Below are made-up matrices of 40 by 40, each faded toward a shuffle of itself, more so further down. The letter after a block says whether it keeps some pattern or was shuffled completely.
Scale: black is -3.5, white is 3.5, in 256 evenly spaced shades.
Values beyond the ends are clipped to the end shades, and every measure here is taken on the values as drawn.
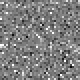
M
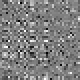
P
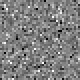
M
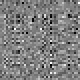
P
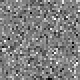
M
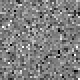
M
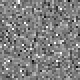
M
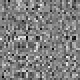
P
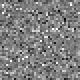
M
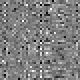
P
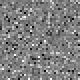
M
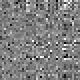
P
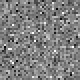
M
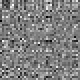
P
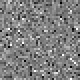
M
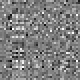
P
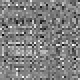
P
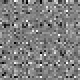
P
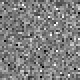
M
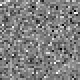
M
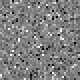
M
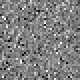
M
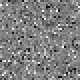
M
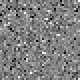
M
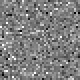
M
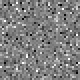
M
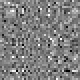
P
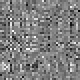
P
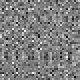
P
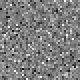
M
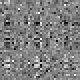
P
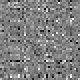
P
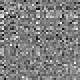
P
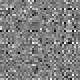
P
